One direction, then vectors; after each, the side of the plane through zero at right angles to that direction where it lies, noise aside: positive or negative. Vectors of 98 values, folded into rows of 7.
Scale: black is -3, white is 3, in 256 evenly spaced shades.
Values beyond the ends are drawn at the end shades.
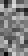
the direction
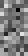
negative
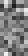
negative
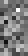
negative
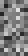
positive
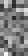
negative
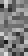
negative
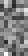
negative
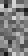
positive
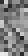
negative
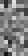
positive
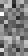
negative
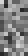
positive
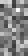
negative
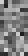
positive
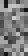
positive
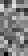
positive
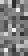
negative
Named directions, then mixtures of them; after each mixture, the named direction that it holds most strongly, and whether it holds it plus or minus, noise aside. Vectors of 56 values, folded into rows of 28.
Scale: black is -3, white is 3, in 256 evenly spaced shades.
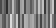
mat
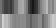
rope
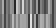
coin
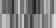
rope, plus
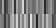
coin, plus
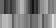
rope, plus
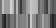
rope, minus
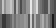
rope, minus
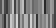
mat, plus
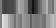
rope, plus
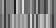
coin, plus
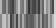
mat, minus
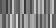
mat, plus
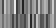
coin, minus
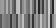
mat, minus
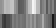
rope, minus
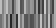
mat, minus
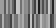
coin, plus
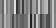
coin, minus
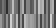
mat, plus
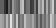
mat, plus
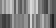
rope, minus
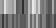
rope, minus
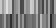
mat, minus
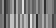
coin, plus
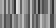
coin, plus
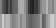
rope, plus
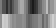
rope, plus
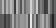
coin, plus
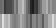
rope, plus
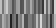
mat, minus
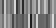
coin, minus
